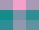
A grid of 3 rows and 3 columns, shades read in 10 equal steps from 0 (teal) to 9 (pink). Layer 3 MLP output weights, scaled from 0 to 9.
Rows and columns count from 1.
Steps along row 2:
up down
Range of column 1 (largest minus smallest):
6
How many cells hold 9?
1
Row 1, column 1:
6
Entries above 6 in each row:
1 0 0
